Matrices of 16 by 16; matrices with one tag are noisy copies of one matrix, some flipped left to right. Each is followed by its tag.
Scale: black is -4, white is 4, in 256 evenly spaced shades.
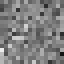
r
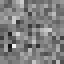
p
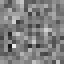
p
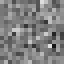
p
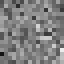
r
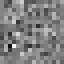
p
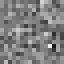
p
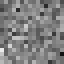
r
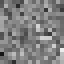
r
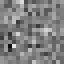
p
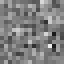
p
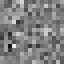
p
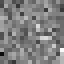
r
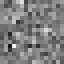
p
